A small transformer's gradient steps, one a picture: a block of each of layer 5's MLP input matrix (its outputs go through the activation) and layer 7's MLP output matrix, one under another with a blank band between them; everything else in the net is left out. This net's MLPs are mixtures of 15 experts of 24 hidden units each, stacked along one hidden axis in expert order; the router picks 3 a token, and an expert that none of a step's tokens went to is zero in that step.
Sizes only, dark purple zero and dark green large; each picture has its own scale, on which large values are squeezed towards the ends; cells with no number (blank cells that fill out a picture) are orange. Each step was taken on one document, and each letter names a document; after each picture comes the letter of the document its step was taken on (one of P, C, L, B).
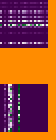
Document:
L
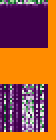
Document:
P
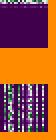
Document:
L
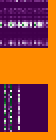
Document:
L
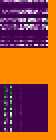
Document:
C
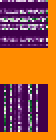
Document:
C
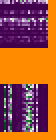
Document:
C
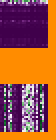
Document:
P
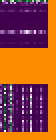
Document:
P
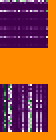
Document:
C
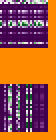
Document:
L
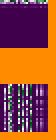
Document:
L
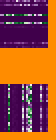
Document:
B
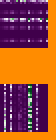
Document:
C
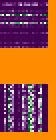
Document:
B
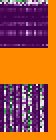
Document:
P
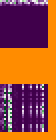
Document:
P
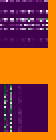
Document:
C
